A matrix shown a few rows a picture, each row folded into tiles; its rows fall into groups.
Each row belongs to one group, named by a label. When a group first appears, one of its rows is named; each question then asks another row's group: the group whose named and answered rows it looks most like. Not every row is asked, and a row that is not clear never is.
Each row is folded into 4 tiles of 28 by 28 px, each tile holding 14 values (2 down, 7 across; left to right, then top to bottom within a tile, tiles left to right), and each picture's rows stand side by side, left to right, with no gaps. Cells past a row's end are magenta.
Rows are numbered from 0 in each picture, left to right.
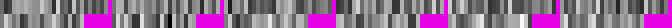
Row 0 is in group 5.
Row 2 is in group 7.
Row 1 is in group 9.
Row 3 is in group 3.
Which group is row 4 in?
7
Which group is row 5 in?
3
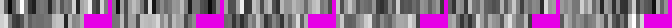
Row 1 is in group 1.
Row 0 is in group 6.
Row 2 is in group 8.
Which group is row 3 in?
7
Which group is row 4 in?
7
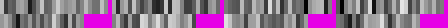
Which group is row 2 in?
3
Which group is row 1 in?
7
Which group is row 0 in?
6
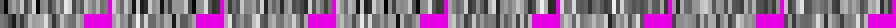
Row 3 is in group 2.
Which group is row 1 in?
2
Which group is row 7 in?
8
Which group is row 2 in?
3
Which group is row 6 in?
5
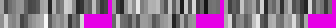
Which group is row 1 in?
5
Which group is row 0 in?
2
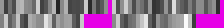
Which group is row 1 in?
7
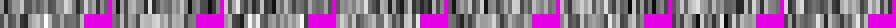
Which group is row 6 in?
9
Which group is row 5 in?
5
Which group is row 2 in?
7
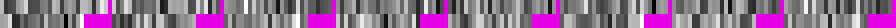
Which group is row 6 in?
2
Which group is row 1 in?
8
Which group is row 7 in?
5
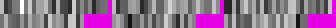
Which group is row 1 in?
6
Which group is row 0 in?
5
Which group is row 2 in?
1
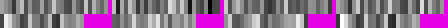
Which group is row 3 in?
9
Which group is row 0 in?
9
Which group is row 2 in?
7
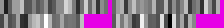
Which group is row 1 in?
9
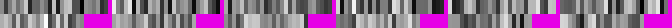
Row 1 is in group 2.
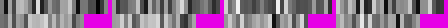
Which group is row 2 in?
7
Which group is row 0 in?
1
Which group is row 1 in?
2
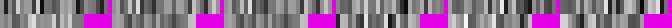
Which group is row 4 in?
3
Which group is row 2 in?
6
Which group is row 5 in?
2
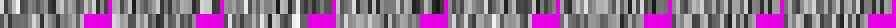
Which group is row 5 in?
5
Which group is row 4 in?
3
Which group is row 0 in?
8
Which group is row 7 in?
9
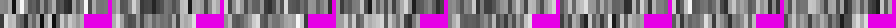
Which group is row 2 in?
7
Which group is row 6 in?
8
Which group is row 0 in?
9
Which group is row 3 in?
2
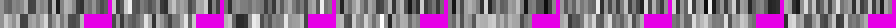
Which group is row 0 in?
2
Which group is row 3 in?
3
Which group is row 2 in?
7
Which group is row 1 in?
8
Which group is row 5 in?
3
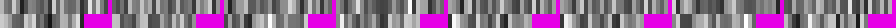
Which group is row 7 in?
3
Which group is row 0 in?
7
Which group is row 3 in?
6
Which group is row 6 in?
7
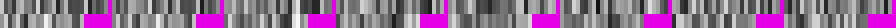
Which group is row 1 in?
3
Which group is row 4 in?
6
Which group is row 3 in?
5
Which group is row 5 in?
8
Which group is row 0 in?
3
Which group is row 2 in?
5
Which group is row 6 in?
9
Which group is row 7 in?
1
